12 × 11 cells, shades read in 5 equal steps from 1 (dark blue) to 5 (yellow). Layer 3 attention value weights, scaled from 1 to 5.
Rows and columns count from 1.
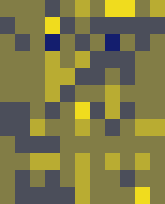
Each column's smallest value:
2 2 2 1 2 2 2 1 2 2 2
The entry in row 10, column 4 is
4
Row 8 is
2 2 4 3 3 4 3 2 3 4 4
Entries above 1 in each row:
11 11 9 11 11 11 11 11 11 11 11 11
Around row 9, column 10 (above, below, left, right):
4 4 3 3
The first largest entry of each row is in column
8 4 1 4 4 4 6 3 1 3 6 10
